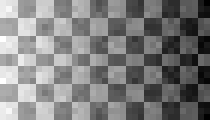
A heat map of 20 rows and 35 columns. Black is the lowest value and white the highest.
Lone odd cells: none. Slope: up to the left. Mirror symmetry: top to bottom. Grain: checkered. Average level on the scale: 50%.
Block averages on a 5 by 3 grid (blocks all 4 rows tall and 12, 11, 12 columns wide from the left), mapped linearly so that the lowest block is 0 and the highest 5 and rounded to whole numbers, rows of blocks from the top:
530 | 520 | 530 | 520 | 530
